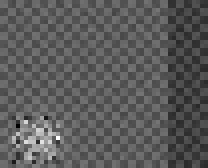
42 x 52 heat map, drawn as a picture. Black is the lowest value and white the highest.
Ninth with the highest average: bottom left. Roughest part: bottom left. Seam: vertical, 80% of the way across, the left part higher. Bumps: one, in the bottom left. Odd patch: rougher, in the bottom left.
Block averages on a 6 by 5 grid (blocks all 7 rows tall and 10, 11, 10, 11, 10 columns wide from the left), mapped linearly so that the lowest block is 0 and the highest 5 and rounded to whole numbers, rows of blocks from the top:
33330 | 33330 | 33330 | 33330 | 55330 | 55330
